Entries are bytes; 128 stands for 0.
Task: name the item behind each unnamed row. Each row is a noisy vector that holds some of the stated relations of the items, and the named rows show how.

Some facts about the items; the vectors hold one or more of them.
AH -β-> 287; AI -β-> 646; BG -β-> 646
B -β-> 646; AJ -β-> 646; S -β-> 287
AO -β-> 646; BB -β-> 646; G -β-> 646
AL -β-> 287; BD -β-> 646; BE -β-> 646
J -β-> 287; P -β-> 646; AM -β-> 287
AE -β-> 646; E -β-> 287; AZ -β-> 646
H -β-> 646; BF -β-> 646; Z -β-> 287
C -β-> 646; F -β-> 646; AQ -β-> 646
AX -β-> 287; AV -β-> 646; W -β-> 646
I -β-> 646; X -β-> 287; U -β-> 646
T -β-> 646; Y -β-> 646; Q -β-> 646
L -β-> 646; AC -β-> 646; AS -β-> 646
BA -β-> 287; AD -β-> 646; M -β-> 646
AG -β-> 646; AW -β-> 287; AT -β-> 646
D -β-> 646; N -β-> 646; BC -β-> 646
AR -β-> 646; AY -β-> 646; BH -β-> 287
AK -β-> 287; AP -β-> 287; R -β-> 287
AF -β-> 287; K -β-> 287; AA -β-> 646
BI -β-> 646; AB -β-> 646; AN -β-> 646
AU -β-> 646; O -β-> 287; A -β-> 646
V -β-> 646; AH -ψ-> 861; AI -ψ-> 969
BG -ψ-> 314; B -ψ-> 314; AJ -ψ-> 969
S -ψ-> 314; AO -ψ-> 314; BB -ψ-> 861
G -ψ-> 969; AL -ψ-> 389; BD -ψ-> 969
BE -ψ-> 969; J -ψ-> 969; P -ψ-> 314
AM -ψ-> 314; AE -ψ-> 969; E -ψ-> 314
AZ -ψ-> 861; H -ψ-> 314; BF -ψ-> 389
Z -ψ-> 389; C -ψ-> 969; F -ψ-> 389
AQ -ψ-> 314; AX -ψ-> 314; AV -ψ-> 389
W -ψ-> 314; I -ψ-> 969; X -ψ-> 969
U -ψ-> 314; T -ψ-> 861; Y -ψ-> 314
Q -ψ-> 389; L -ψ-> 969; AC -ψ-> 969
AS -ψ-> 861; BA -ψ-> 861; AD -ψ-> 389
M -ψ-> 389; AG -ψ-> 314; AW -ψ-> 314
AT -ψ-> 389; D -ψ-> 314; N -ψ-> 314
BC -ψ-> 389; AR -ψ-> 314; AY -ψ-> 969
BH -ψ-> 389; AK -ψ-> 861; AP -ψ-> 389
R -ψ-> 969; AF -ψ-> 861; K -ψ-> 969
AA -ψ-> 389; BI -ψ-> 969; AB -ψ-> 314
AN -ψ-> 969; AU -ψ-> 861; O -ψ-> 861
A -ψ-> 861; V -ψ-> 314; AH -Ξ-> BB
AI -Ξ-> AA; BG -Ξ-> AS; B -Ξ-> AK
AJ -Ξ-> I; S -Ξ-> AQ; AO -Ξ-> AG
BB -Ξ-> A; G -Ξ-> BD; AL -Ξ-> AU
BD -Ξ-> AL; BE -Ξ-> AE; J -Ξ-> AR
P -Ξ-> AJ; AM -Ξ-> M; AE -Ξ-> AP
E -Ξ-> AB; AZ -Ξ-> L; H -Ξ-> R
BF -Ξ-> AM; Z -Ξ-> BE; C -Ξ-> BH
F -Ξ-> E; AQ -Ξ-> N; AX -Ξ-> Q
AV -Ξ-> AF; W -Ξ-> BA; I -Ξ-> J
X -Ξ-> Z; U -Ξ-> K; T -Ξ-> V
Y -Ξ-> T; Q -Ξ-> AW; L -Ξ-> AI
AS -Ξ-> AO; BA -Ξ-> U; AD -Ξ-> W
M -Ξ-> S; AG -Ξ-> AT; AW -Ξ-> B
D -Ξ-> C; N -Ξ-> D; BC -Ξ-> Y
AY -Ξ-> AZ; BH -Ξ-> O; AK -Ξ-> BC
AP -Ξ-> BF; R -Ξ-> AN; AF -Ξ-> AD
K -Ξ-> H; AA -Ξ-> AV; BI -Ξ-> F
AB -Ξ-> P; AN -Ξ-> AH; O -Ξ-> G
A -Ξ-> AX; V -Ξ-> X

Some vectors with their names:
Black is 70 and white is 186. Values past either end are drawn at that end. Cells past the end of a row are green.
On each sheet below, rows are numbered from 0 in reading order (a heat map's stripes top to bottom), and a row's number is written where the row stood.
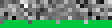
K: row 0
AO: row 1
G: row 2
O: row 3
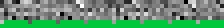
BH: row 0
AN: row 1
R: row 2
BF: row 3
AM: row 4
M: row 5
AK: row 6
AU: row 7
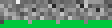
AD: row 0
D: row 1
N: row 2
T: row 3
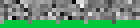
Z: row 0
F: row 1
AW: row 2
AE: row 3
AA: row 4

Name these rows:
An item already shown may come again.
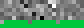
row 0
AU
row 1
K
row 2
AC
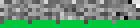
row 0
A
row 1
H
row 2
AI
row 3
H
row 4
AX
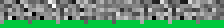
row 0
X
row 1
R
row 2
AP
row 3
AN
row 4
L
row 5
AM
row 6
S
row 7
Y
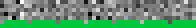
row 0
E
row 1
BE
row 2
BB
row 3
AL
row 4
BE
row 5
AQ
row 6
U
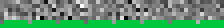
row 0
AZ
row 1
X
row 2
BA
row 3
Q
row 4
X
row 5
M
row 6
Y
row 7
AQ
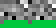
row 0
AH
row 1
AF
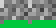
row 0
B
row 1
BC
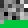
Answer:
J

